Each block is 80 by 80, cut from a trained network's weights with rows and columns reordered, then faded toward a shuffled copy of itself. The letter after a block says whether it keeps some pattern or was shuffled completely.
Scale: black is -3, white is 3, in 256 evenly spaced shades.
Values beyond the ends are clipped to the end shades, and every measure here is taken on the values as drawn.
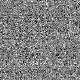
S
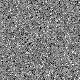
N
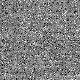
S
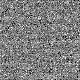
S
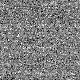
S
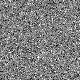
N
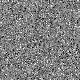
N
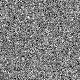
S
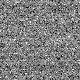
S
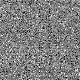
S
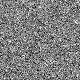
N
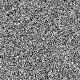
N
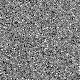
N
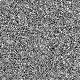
N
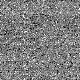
S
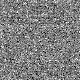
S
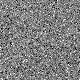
N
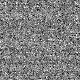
S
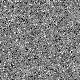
N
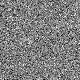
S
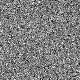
N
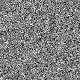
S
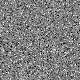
N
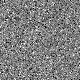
N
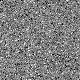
N
